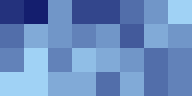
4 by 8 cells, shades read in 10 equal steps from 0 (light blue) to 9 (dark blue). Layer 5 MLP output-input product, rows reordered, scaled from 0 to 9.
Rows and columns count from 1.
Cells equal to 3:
6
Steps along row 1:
up down up same down down down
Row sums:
42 28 23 20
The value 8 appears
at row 1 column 1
